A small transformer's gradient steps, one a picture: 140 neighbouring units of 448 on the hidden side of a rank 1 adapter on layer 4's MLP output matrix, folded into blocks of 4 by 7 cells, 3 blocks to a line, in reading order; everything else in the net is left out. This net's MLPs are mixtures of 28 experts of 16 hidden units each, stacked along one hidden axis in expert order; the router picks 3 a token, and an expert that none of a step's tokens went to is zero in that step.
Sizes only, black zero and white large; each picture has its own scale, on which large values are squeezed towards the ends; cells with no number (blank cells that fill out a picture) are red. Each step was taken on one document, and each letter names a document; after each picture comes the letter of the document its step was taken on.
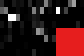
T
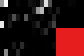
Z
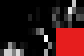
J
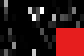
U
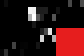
U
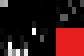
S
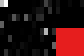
Z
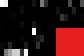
S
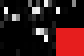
T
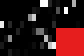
T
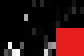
J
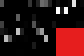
T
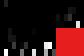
U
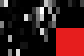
Z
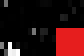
S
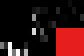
S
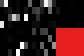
Z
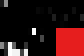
S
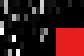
Z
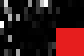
Z
